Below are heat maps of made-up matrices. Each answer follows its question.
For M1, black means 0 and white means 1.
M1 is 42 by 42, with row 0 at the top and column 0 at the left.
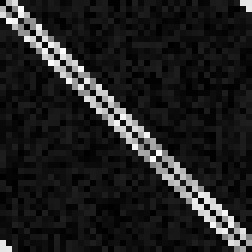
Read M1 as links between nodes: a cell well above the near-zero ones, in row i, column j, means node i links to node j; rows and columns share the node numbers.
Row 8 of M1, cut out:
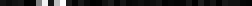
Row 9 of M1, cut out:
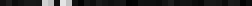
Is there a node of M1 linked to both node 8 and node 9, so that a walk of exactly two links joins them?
yes
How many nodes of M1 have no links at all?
0
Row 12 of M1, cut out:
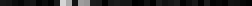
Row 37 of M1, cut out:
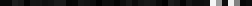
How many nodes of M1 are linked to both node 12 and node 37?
0
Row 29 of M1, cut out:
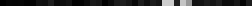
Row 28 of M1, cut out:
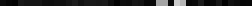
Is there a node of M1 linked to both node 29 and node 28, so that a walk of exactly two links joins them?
yes
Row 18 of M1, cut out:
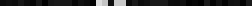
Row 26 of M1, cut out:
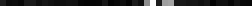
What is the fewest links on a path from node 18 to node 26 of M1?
4
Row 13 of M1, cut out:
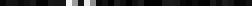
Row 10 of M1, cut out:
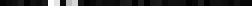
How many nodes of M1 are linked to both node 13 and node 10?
2
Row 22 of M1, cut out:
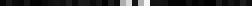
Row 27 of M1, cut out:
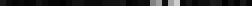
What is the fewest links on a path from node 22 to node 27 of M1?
3
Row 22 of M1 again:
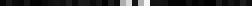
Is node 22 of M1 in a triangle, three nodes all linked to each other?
yes
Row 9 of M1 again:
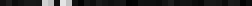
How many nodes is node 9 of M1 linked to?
4
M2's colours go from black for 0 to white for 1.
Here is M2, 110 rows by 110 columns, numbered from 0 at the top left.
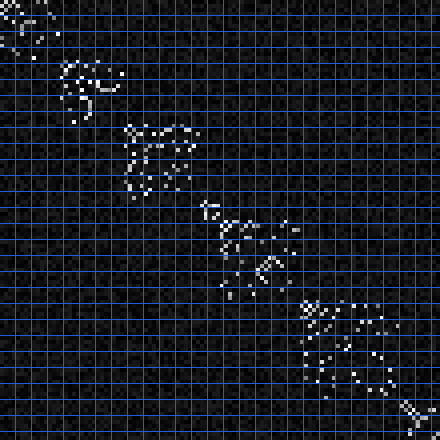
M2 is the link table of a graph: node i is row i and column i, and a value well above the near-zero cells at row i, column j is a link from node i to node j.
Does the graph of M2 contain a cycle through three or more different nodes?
yes
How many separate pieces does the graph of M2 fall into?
7
